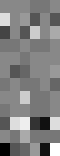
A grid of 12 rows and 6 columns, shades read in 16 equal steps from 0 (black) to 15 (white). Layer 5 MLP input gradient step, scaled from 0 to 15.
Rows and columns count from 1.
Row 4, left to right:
7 7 8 7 7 8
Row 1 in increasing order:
7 7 8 8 8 8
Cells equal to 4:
1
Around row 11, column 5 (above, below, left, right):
1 1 7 7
